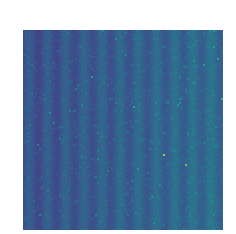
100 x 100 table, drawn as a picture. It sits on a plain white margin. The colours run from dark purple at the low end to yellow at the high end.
Stripes: upright, repeating 11 times. Slope: up to the right. Average level on the scale: 30%.
